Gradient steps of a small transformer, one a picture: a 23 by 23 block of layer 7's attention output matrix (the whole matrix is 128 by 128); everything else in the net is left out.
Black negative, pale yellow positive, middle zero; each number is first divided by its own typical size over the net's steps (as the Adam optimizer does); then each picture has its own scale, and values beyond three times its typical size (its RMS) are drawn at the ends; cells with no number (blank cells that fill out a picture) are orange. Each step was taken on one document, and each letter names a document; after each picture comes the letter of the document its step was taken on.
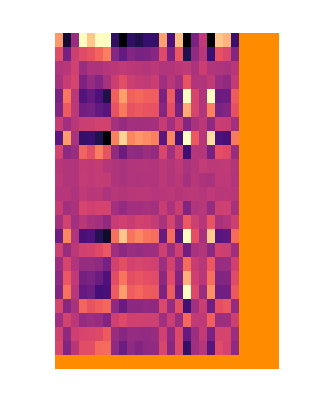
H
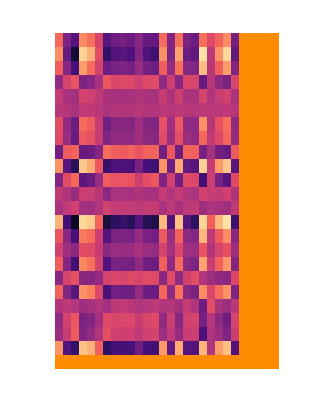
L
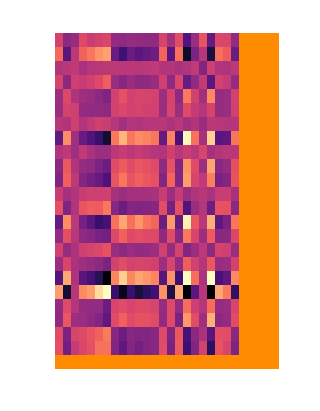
H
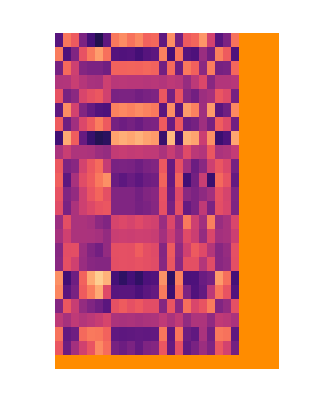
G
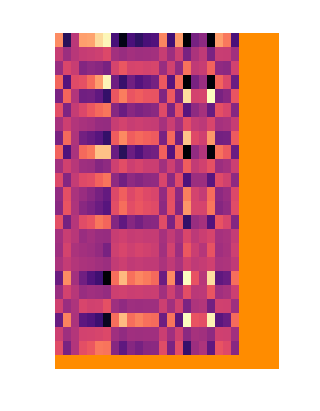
H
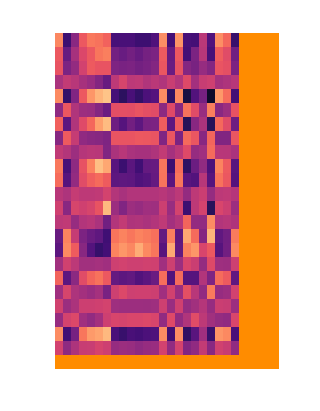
G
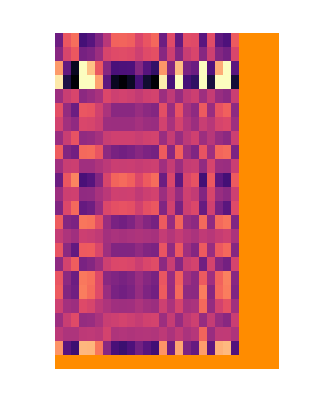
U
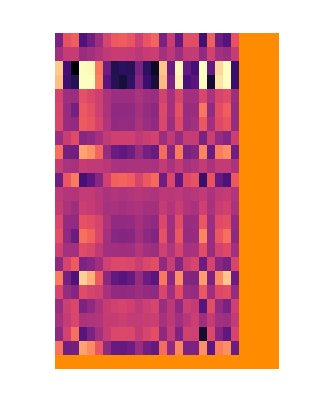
U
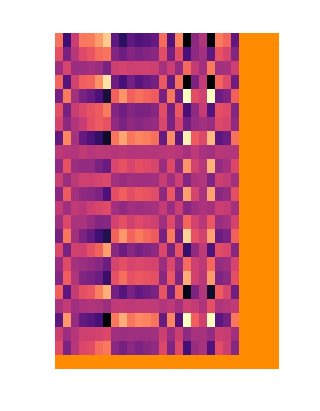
H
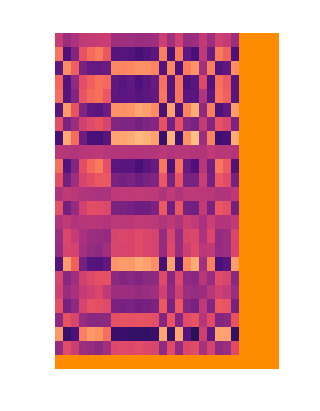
G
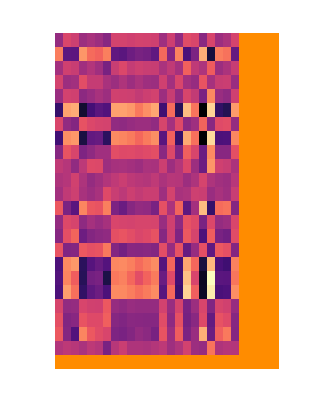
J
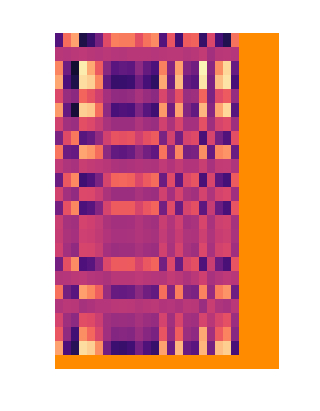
U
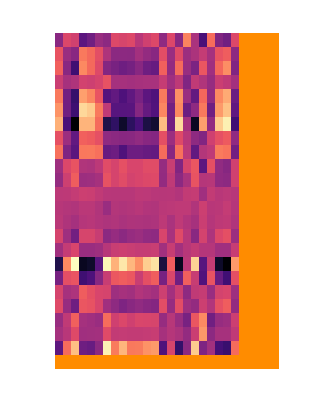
U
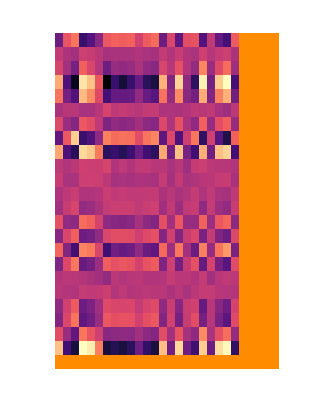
U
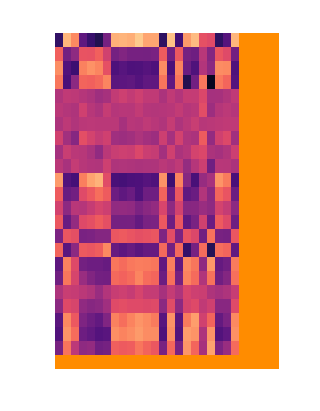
J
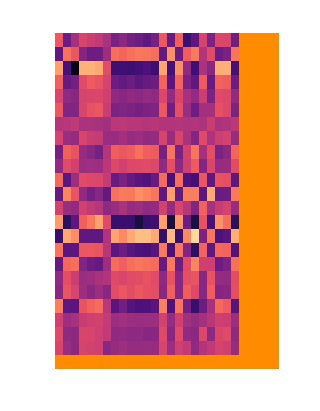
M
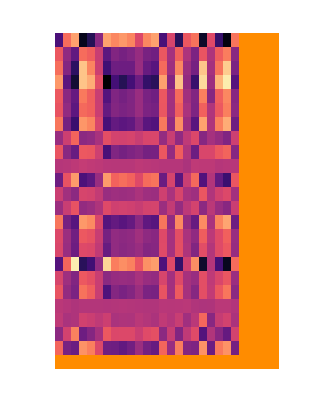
U
